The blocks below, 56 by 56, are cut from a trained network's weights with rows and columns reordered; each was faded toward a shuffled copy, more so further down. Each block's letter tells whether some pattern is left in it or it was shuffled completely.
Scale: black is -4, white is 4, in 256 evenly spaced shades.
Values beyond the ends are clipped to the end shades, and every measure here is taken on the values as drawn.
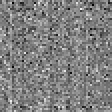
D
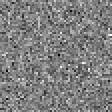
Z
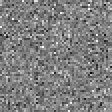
D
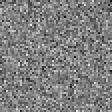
Z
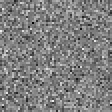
Z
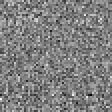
D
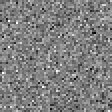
Z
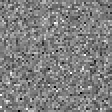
Z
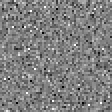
Z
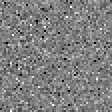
Z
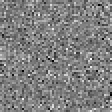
D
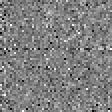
D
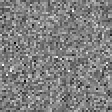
Z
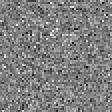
D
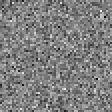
Z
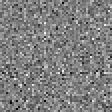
D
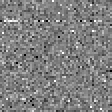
D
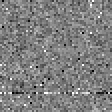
D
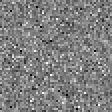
Z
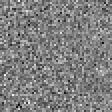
Z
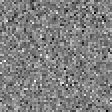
Z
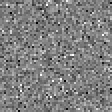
Z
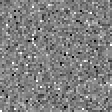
Z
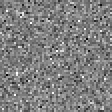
Z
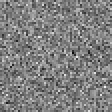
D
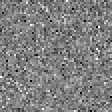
Z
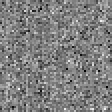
D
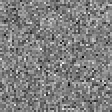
Z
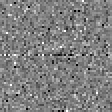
D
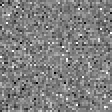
Z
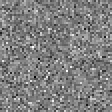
Z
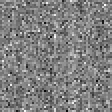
D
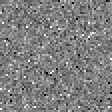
Z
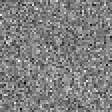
Z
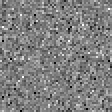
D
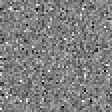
D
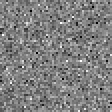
Z
